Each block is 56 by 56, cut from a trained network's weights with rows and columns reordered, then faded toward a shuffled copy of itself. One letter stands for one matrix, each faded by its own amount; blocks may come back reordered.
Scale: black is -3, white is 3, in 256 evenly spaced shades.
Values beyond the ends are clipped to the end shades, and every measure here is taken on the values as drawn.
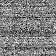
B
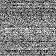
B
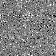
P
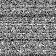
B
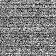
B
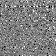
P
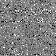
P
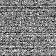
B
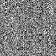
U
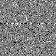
P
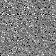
P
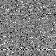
P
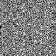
U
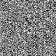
U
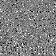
P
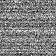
B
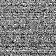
B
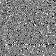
P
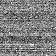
B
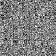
U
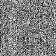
U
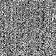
U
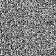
U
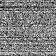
B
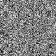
U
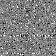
P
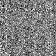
U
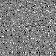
P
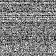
B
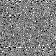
P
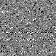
P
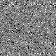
P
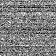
B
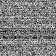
B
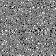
P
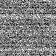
B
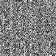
U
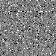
P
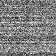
B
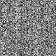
U
